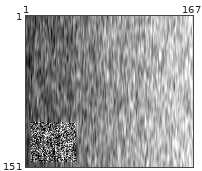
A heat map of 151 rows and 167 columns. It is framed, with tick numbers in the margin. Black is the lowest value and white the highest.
Odd patch: rougher, in the bottom left. Histogram: bell-shaped. Roughest part: bottom left. Slope: up to the right. Grain: streaks running down.
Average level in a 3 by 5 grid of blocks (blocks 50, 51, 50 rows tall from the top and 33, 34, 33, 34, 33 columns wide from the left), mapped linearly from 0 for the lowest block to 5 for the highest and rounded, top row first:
01345 / 01245 / 01345
